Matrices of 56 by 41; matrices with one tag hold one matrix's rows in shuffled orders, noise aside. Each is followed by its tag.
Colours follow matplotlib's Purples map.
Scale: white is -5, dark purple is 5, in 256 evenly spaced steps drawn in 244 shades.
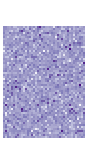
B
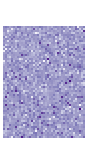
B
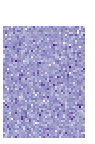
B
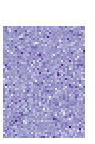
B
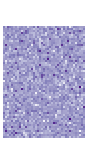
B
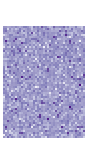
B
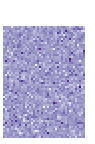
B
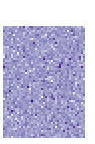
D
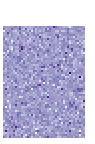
B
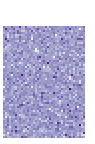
B
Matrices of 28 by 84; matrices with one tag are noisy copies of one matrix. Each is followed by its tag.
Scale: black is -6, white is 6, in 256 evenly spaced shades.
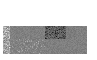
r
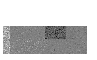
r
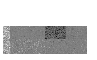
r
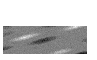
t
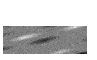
t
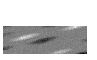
t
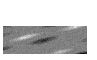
t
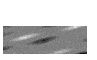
t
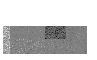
r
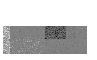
r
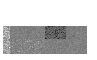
r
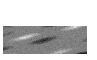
t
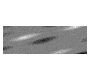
t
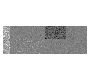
r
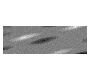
t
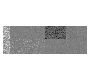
r
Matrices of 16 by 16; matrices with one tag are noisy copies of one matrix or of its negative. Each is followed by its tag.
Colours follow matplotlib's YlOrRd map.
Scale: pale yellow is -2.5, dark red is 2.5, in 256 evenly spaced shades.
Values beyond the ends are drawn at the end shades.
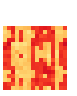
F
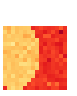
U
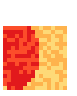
U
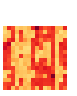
F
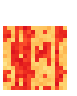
F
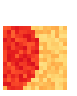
U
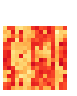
F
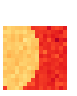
U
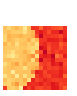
U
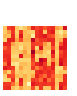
F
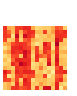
F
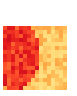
U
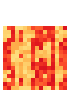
F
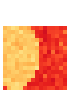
U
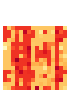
F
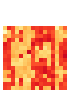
F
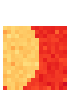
U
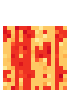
F
